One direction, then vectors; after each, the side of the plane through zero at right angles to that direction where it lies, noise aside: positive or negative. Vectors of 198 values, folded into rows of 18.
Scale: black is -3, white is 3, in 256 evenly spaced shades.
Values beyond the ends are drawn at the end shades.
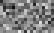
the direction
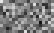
negative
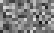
negative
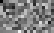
positive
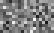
negative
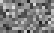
negative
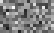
negative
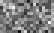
negative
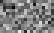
positive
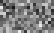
positive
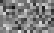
positive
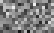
negative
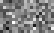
negative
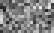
positive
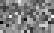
positive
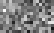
negative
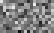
negative
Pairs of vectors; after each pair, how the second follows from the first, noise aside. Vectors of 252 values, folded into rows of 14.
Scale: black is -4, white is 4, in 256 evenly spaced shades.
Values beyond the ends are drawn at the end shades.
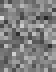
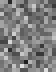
shuffled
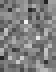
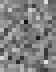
negated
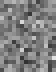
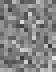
sign-scrambled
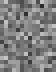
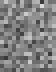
sign-scrambled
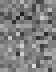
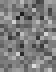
sign-scrambled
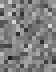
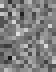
sign-scrambled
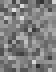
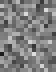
shuffled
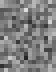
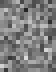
negated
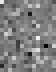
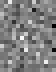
shuffled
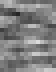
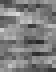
negated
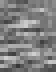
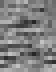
negated
